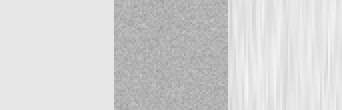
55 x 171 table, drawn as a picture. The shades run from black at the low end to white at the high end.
The table splits into one row of 3 panels. Panel 1,1: very high, flat. Panel 1,2: high, fine-grained, faint in contrast. Panel 1,3: very high, streaked downward, faint in contrast.
